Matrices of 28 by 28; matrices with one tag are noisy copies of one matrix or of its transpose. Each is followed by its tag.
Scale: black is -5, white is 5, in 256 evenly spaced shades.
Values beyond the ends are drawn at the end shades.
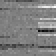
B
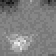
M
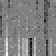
B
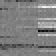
B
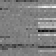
B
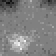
M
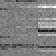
B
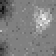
M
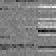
B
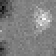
M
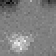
M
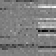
B
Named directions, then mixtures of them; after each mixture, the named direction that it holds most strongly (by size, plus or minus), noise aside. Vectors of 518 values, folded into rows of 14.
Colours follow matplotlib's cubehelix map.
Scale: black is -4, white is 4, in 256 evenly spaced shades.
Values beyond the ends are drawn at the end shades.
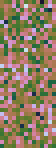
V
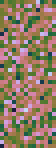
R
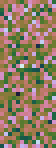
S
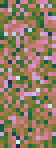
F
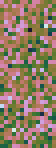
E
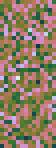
S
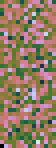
S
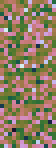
S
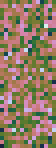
E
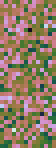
E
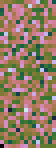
S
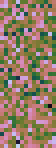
F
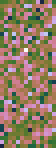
R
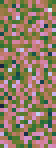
R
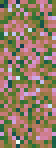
F
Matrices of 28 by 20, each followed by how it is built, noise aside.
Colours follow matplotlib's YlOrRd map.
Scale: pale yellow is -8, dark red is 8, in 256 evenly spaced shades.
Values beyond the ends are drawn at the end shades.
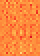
low rank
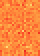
low rank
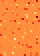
sparse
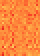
low rank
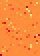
sparse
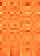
low rank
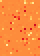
sparse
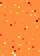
sparse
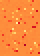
sparse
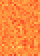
low rank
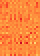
low rank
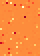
sparse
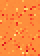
sparse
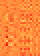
low rank
